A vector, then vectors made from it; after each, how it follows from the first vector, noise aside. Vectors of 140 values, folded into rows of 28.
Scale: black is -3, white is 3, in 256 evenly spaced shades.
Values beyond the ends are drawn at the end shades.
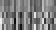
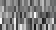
sign-scrambled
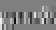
partly zeroed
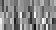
sign-scrambled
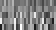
sign-scrambled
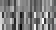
copied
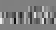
partly zeroed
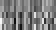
copied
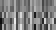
negated
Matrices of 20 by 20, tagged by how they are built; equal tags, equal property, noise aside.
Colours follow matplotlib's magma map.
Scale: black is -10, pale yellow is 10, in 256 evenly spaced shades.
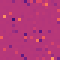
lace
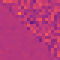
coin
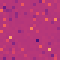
lace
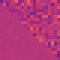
coin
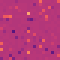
lace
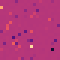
lace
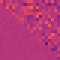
coin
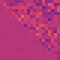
coin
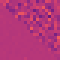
coin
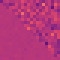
coin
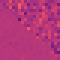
coin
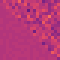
coin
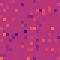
lace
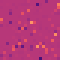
lace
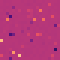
lace
